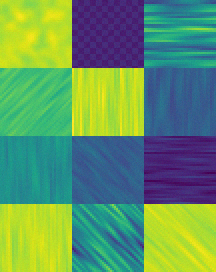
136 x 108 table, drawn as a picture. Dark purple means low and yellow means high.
It is made of 4 by 3 panels. Panel 1,1: very high, blotchy, faint in contrast. Panel 1,2: very low, checkered, faint in contrast. Panel 1,3: middling, streaked across, strong in contrast. Panel 2,1: high, slanting up to the right, faint in contrast. Panel 2,2: very high, streaked downward, faint in contrast. Panel 2,3: low, streaked downward, faint in contrast. Panel 3,1: middling, streaked downward, faint in contrast. Panel 3,2: low, slanting down to the right, faint in contrast. Panel 3,3: very low, streaked across, faint in contrast. Panel 4,1: very high, streaked downward, faint in contrast. Panel 4,2: middling, slanting down to the right, strong in contrast. Panel 4,3: very high, slanting down to the right, faint in contrast.
